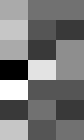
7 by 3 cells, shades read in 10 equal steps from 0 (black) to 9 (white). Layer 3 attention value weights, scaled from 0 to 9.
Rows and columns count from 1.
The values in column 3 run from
2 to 5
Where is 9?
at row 5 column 1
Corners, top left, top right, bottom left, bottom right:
6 4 7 4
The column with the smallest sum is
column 3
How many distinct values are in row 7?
3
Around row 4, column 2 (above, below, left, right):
2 3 0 5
